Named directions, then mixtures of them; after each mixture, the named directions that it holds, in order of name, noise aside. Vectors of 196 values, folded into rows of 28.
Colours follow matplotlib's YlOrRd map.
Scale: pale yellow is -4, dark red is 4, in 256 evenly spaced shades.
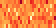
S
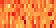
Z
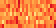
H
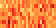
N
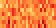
N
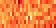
H, S, Z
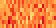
N, S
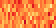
S, Z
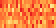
H, N, Z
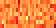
H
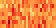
N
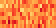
N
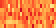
H, N, Z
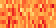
N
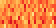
N, S, Z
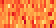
Z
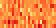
H, N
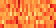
H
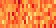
H, S, Z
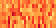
N, Z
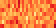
H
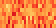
N, S, Z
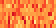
N, Z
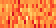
H, N, Z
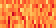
N, Z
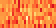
H, N, Z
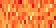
S, Z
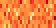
S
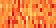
H, N, Z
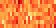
H, S, Z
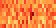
N, S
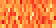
H, N, S
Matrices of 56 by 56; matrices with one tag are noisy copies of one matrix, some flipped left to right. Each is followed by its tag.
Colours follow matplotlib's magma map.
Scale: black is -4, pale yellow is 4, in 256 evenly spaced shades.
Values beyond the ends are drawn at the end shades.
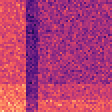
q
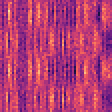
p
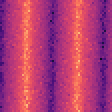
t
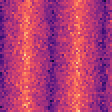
t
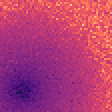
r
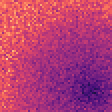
r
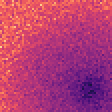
r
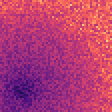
r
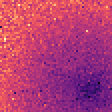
r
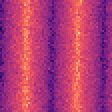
t
